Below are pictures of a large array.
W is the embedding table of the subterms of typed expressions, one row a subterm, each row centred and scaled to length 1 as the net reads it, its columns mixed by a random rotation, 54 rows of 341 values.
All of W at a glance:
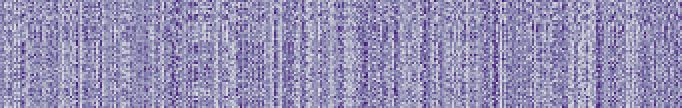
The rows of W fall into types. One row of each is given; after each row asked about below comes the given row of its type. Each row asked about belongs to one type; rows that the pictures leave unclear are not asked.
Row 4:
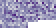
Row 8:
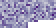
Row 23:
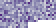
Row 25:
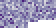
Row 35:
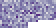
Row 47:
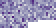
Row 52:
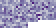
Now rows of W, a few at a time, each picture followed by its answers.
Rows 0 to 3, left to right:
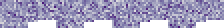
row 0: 4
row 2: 35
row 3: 35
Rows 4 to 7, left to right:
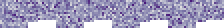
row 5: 47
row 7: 25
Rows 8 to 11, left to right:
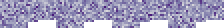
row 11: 47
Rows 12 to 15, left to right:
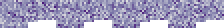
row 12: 4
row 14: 35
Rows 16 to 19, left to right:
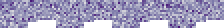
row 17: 52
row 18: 23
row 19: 35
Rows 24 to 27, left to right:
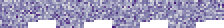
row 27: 23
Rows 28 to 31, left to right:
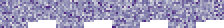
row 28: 47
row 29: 4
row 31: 23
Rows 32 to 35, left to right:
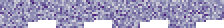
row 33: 52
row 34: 8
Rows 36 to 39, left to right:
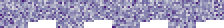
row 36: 25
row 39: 23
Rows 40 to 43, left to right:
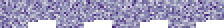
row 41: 52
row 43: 52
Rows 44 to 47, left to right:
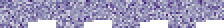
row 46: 52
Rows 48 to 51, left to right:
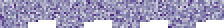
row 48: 35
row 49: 52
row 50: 23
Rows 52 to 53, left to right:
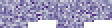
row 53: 35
